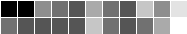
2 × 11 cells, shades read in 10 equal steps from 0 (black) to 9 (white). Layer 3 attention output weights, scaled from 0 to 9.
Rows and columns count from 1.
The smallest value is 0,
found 2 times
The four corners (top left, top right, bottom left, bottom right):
0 8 4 9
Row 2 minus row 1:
4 3 -2 -1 0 1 0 0 -3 1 1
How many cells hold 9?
1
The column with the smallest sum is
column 2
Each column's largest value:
4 3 5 4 3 7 4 3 7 6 9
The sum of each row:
45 49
